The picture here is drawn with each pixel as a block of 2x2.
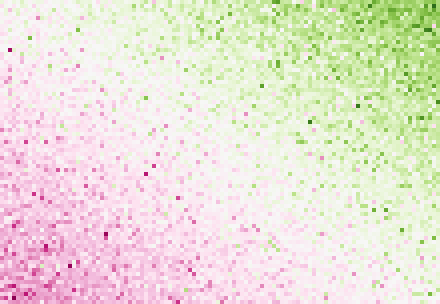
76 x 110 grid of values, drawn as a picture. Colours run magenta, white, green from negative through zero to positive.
No regular stripes run through it. There is an overall slope up to the top right. The histogram is bell-shaped. The bottom left is the ninth with the lowest average. The texture is fine-grained noise. The ninth with the highest average is the top right.
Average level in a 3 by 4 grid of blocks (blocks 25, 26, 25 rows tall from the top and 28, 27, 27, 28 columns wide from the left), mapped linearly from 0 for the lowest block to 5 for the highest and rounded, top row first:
2345
1234
0123
